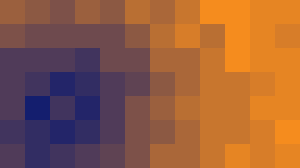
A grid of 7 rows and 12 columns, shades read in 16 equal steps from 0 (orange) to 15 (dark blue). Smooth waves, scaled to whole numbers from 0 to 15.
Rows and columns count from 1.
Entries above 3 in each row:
7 8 8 8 8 8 8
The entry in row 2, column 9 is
4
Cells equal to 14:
3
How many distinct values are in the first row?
8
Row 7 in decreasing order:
13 12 11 11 10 8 5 5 3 2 1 1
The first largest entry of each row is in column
3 2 4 3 2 3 2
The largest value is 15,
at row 5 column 2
